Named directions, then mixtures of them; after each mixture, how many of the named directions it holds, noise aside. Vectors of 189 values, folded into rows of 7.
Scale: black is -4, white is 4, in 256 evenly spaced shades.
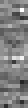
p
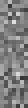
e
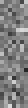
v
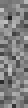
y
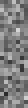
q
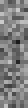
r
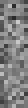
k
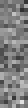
three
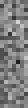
two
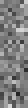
one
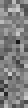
three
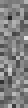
one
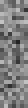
one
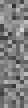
three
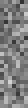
two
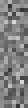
one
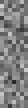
two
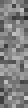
three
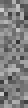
two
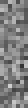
three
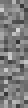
one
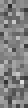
one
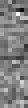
two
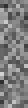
three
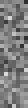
three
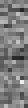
two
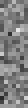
three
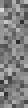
two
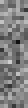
one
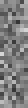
three
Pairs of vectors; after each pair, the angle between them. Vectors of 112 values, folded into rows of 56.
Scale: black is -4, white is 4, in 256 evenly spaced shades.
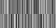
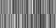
partly aligned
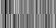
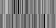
partly opposed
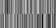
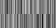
nearly parallel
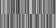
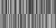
partly opposed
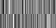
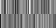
orthogonal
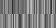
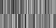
partly aligned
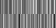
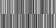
partly opposed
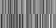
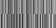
nearly parallel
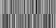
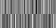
nearly parallel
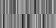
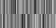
nearly parallel
